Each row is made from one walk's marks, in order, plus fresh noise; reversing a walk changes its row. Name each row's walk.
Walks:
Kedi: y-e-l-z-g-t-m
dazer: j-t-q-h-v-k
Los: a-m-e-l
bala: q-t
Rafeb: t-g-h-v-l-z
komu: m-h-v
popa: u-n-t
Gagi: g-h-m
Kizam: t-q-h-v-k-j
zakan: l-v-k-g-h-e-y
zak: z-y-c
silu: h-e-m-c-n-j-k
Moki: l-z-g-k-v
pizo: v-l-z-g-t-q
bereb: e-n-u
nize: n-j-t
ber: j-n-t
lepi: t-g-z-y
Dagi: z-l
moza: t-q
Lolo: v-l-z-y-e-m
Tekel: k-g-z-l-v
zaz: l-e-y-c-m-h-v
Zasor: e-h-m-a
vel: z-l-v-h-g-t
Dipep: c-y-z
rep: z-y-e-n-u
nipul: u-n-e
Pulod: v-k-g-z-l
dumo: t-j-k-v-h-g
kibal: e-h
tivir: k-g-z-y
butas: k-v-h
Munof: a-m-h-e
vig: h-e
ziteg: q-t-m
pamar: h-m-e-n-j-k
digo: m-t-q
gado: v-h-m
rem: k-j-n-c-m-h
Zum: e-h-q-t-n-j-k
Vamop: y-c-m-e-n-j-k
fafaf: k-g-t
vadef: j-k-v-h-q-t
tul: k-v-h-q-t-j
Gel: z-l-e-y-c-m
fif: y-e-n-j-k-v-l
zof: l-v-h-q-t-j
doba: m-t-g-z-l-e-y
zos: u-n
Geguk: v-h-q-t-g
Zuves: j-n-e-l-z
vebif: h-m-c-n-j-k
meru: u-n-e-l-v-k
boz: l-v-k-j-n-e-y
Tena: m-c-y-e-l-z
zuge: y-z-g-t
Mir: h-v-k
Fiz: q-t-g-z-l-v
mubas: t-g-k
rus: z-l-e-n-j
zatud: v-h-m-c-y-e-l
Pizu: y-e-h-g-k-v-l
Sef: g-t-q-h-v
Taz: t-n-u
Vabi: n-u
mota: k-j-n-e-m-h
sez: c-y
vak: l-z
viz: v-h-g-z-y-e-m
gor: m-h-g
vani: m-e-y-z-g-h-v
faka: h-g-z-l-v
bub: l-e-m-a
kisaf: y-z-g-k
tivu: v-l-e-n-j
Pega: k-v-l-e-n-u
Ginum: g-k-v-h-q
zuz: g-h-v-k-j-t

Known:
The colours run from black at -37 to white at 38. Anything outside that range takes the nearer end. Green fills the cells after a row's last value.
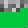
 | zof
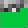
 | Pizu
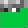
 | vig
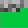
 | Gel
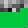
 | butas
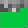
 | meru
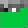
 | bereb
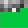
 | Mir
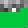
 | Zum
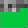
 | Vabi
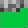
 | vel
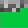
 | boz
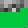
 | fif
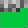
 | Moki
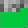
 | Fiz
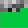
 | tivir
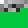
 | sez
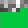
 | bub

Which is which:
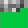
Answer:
faka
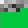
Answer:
Dipep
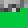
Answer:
Kedi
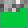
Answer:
ziteg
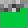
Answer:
Vamop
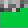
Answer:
zakan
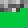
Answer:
zatud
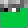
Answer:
kibal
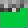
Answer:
Pega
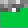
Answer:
silu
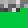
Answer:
zaz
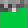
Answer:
nipul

